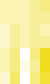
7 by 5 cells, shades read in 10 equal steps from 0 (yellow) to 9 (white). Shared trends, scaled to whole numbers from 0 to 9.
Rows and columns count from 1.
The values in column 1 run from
6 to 7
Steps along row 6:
down up down down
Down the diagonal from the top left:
6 6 6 5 0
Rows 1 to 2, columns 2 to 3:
6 6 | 6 6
